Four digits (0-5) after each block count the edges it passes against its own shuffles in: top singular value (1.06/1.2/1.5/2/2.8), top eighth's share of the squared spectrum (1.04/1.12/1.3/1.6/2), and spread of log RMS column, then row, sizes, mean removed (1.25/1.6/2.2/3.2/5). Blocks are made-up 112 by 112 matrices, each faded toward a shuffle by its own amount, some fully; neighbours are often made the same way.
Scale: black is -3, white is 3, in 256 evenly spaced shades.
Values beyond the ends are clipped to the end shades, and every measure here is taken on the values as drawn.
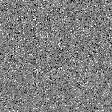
3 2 1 1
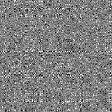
4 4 3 3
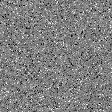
2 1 0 0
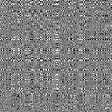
5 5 3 4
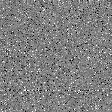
3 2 0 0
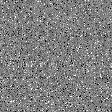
3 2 0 1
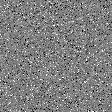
1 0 0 0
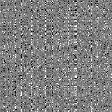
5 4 3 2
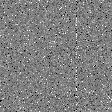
2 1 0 0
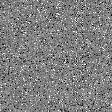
3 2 1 0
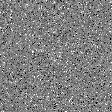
3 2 1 0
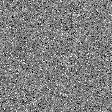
0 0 1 0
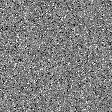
0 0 0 0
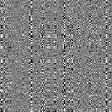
5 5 4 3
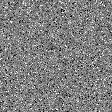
2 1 0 0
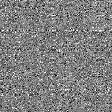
4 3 1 2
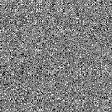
4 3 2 2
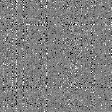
2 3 3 3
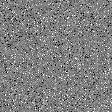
0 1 1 1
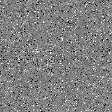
1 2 2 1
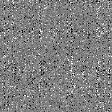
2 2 3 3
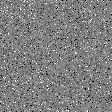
0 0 0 0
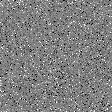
0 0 0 0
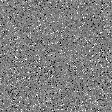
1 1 2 1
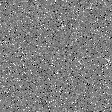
0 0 0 0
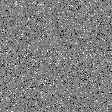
0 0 0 0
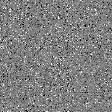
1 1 1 1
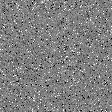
0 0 0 0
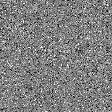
3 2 1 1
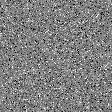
2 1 0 0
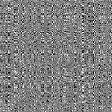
5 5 4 3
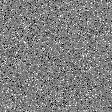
1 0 0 0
